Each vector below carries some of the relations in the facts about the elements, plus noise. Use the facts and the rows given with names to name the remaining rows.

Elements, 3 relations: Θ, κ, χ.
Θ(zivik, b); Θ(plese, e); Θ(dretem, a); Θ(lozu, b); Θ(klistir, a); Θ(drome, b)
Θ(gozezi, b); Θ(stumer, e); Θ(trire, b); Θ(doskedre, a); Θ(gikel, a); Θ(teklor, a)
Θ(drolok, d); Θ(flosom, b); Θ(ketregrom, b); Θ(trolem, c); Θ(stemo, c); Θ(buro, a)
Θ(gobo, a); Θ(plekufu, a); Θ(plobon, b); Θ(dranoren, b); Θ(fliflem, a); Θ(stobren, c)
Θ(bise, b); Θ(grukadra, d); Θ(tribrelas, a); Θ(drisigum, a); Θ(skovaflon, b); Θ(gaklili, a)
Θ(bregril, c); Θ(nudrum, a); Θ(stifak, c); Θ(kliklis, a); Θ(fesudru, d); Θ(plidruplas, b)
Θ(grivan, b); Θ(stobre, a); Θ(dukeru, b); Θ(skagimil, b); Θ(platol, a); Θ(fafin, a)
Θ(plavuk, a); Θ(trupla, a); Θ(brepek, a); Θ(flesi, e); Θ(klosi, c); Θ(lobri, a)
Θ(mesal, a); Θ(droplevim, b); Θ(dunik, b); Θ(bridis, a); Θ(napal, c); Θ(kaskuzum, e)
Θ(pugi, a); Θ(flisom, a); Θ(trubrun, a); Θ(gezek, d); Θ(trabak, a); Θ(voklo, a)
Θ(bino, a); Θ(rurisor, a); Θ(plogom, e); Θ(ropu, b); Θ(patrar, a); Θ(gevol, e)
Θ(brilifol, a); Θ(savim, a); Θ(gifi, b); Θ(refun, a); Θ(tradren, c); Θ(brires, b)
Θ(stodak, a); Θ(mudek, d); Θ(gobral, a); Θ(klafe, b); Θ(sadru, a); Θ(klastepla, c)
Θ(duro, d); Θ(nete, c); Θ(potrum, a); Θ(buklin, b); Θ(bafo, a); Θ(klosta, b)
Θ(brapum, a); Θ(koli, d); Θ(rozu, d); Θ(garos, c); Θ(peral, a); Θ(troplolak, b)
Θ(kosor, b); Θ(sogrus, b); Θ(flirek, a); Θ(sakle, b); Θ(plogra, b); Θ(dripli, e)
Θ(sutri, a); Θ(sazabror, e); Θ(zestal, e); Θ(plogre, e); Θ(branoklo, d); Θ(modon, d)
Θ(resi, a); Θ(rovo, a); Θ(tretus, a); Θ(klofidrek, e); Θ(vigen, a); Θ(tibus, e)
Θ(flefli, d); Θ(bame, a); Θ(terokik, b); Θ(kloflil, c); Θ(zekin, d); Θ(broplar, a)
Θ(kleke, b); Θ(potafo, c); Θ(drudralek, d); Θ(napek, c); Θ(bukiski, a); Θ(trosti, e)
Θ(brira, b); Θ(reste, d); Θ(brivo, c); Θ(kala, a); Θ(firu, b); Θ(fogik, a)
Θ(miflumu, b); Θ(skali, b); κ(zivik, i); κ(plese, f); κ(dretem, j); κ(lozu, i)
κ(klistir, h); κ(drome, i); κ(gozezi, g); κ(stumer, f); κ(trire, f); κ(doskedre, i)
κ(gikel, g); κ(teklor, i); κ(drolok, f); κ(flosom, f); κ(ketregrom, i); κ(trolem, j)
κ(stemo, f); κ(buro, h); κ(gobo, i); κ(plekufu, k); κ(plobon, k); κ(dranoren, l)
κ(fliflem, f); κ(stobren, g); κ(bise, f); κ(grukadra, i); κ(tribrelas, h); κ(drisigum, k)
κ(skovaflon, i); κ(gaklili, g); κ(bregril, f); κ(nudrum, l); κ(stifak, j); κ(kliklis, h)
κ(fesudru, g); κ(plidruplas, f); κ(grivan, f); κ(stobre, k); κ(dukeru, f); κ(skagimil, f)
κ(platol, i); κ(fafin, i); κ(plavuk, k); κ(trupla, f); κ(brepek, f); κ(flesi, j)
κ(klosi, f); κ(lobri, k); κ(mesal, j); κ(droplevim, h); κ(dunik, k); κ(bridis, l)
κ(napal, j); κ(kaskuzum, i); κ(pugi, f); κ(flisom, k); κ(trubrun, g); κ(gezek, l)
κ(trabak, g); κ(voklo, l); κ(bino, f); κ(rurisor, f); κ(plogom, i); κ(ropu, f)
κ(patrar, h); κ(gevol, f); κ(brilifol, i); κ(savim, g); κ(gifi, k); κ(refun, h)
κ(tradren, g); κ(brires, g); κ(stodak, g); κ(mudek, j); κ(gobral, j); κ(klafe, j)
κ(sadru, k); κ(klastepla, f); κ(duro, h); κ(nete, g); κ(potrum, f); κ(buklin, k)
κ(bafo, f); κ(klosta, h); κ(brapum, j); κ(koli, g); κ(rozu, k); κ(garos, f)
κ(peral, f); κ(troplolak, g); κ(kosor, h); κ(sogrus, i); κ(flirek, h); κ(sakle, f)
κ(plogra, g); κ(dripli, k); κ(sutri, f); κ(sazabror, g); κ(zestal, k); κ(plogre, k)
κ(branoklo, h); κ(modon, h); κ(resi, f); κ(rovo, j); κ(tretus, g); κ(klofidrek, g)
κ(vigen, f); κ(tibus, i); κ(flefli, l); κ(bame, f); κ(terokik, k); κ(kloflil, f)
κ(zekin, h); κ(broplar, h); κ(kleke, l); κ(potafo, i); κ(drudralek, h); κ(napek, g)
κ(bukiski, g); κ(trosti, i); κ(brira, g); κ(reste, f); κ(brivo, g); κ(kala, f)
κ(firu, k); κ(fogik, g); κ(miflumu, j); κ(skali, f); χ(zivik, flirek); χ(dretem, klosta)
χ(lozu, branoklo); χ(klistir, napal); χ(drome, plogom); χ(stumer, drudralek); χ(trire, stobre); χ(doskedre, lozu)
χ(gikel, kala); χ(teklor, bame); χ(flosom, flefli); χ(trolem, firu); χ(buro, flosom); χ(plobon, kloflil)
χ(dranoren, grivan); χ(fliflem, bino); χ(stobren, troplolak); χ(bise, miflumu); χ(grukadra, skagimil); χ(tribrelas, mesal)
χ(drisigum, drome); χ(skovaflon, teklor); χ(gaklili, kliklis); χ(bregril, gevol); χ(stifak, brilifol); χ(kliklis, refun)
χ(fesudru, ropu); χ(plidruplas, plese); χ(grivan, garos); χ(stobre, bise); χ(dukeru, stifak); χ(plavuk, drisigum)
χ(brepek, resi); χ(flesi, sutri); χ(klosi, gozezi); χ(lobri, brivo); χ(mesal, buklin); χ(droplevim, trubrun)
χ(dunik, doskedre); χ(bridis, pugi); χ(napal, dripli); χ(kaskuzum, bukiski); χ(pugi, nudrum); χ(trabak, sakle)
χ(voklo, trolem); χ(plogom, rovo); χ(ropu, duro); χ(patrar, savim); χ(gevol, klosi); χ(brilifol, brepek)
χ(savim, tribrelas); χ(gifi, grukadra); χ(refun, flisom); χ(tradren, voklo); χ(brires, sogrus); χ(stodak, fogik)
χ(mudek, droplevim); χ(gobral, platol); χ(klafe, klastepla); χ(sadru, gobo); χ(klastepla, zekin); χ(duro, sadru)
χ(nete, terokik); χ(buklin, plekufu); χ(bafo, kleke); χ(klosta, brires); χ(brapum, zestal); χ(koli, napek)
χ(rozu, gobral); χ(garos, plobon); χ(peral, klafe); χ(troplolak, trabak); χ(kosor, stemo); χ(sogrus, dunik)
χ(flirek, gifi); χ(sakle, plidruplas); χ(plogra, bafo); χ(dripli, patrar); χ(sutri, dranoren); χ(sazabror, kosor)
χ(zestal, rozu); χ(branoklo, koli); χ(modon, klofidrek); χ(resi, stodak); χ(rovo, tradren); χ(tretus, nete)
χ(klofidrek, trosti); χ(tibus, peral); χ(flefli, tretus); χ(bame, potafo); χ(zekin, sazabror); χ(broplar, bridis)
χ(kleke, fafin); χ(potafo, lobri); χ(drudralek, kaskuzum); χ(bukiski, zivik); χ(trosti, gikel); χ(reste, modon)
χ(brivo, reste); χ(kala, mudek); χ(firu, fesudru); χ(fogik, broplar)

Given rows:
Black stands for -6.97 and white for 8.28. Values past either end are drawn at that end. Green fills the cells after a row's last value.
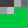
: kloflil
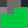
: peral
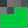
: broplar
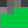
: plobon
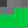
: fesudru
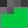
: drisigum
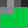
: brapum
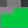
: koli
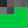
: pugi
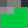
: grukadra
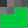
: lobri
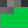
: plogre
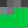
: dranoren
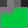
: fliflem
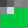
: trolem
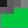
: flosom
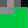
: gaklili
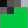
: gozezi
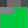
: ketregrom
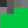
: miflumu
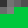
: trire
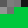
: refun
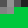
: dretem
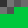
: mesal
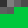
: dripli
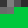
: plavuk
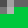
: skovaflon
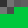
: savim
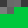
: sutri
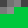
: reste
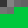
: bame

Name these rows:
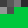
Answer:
flisom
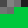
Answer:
zestal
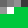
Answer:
stobren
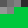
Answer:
kosor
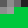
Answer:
plogra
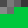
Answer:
gobral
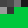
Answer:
trubrun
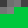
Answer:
gezek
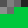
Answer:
bukiski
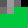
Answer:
stumer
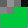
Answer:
sazabror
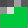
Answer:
garos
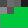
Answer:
gikel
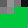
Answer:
kaskuzum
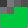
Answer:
brilifol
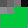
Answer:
mudek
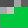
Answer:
napek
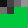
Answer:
terokik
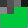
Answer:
kala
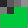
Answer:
gobo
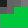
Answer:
flefli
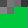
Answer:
doskedre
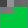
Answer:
teklor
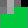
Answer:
tibus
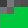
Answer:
rovo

